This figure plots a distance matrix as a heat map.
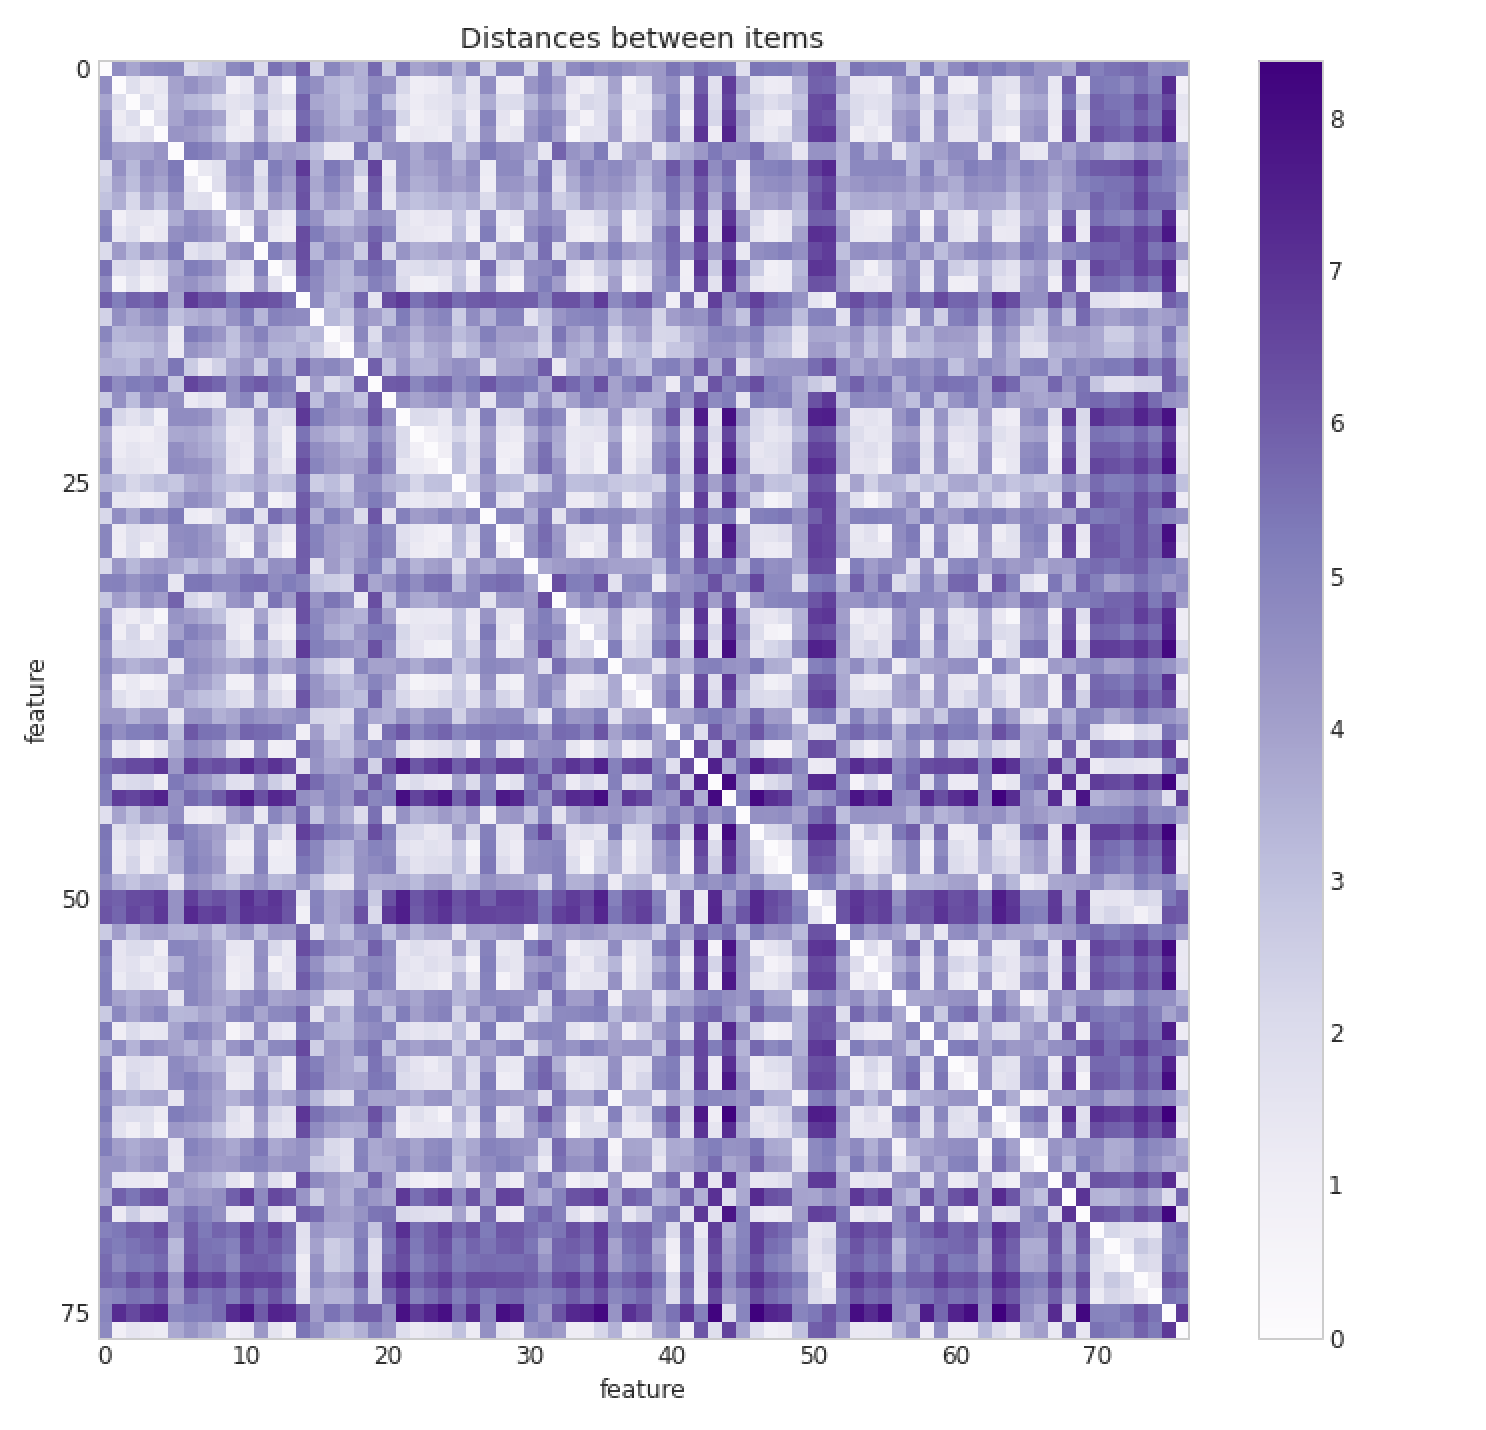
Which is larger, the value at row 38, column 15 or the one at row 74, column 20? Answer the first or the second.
the second
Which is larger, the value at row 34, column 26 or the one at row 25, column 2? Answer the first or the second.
the second
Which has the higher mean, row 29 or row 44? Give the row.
44
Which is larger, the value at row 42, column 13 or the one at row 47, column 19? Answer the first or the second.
the first
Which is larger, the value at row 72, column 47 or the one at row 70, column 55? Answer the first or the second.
the second
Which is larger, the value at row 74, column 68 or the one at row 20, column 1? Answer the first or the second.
the second
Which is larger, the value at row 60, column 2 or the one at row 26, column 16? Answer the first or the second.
the second
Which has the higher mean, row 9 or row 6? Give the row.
6
